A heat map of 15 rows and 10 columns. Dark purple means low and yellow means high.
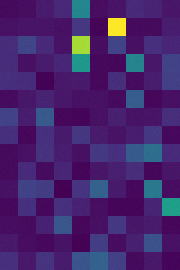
Neither half mirrors the other. On average the colour sits 10% of the way up the scale. The ninth with the highest average is the top middle. There is no overall slope. The top middle is the roughest part.
